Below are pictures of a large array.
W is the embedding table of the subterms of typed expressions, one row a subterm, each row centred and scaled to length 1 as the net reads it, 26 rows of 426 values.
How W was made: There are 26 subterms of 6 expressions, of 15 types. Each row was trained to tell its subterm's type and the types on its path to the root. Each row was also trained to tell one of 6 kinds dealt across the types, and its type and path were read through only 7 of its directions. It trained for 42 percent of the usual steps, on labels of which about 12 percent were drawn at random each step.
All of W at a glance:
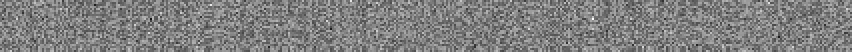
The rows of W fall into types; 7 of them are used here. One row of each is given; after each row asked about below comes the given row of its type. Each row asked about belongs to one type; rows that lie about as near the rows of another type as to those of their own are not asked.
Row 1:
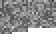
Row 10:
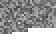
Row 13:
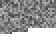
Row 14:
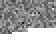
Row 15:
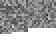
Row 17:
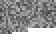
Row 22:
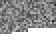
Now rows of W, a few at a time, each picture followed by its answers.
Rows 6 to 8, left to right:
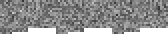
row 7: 15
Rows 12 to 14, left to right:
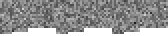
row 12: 17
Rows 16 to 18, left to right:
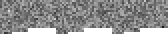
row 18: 22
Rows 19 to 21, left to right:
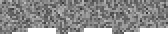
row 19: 17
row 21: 14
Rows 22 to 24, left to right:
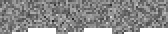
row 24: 10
